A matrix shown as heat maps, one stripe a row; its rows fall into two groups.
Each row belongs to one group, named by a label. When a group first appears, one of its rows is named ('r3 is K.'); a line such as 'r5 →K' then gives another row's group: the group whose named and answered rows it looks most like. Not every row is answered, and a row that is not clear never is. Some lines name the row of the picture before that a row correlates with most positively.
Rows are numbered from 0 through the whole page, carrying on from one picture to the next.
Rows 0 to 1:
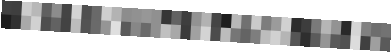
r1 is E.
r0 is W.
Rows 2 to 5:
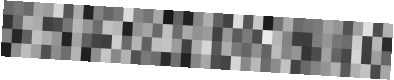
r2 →W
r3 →E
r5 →W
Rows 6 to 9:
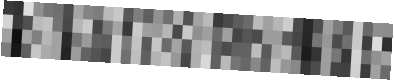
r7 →E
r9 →E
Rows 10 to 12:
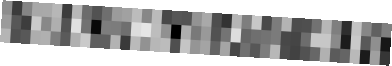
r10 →W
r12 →E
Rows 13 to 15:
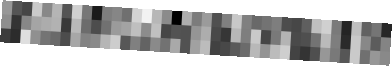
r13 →E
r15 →W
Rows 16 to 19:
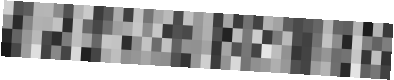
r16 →E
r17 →W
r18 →E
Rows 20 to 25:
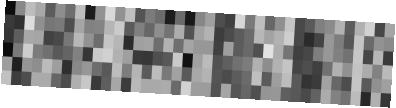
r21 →W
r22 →E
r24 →W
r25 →E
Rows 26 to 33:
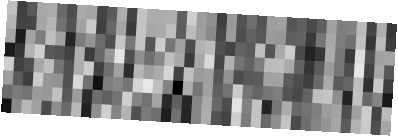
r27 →E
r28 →W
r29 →E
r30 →E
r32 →W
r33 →W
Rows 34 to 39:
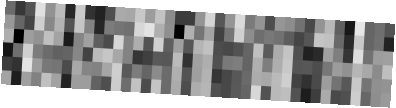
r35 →E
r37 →W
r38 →W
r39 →W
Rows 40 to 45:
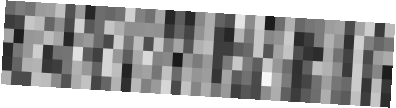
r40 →W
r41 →W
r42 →W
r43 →E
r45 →E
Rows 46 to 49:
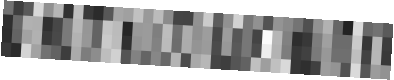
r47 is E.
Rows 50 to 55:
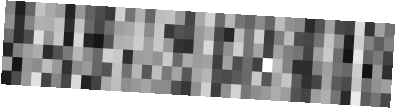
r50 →E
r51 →W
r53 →E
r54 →W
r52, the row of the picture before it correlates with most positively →46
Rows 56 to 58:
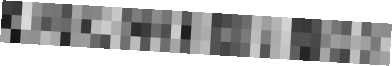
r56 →W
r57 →W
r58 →W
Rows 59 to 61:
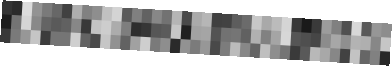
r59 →W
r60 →W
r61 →E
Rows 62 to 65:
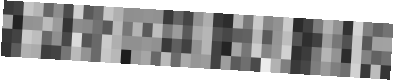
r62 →W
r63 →W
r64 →W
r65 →E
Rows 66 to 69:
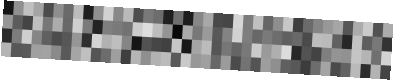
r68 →W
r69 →E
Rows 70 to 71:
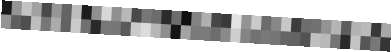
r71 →E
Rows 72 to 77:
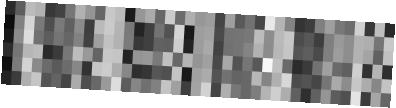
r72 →E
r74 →W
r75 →E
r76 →W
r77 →E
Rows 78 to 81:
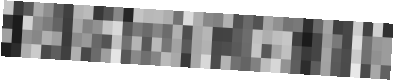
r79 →W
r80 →W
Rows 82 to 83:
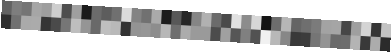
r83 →E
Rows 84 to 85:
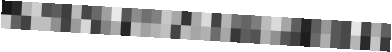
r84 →E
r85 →E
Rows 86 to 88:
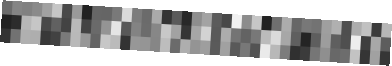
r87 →E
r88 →E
